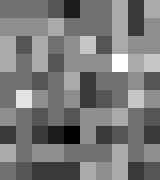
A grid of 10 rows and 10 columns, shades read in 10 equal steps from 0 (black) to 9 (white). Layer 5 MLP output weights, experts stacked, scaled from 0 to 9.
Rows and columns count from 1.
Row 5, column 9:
5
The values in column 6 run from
2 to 7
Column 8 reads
6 6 6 9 4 4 6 3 6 6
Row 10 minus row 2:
-1 -2 -3 -4 -2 2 1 0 0 -2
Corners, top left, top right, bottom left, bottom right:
4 6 4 3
